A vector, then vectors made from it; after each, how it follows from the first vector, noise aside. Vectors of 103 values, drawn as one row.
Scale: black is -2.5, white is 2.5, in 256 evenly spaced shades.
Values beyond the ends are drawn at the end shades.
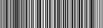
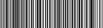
copied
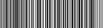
copied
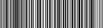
copied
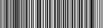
copied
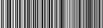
wrapped around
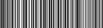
wrapped around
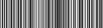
wrapped around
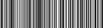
wrapped around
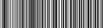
wrapped around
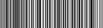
copied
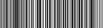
copied
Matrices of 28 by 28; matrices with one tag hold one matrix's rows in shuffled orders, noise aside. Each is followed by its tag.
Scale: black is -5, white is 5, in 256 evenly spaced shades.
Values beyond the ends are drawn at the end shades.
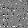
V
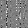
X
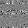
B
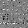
V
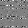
B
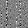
X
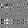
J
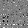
V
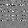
B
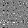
V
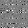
B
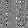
X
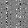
X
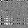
J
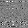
B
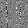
X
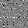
V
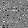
V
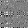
J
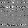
B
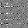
J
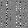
X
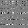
B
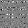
B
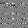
B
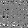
V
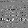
B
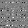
B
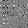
V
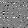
V
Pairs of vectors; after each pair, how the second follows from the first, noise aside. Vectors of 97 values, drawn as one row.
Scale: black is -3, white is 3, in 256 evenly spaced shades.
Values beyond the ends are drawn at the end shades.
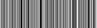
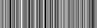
shuffled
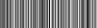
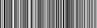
shuffled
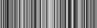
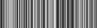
shuffled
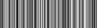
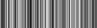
shuffled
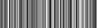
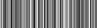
wrapped around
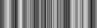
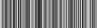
shuffled
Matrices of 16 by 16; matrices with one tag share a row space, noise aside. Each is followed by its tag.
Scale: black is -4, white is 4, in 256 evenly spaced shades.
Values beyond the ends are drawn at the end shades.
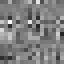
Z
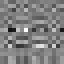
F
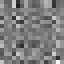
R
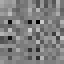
Z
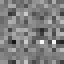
F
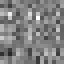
Z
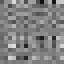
F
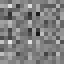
Z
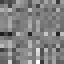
Z
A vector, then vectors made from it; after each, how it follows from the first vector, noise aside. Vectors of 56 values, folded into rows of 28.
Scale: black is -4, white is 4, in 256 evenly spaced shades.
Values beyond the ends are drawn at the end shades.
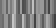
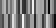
scaled up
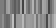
sign-scrambled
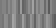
shrunk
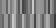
copied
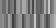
negated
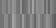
shrunk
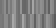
shrunk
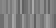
shrunk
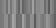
shrunk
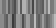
negated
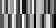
scaled up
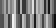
scaled up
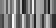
scaled up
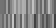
sign-scrambled
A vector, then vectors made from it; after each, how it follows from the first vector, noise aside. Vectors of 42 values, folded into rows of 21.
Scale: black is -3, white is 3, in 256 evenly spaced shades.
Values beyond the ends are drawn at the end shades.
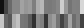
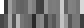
sign-scrambled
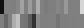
partly zeroed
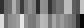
reversed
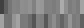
shrunk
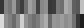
reversed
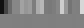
partly zeroed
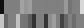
partly zeroed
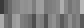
shrunk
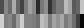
reversed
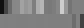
partly zeroed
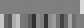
partly zeroed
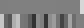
partly zeroed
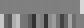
partly zeroed
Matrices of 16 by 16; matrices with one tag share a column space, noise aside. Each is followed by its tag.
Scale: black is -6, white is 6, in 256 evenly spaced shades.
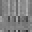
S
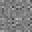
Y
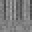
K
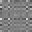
Y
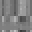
S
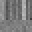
K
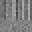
K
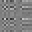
Y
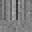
K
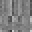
S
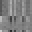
S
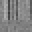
K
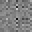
Y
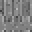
S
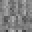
S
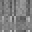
S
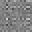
Y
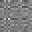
Y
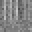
K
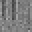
K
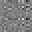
Y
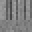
K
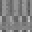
S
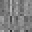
S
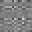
Y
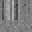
K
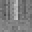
K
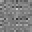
Y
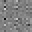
Y
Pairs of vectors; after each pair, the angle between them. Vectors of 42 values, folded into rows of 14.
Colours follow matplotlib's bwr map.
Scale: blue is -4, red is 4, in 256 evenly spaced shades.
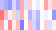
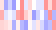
partly aligned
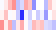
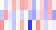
partly aligned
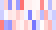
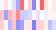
partly aligned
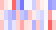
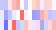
orthogonal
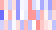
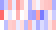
nearly opposite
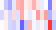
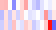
partly aligned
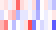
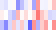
nearly opposite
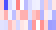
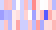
partly opposed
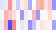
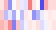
partly opposed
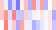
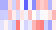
partly opposed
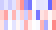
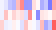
nearly parallel
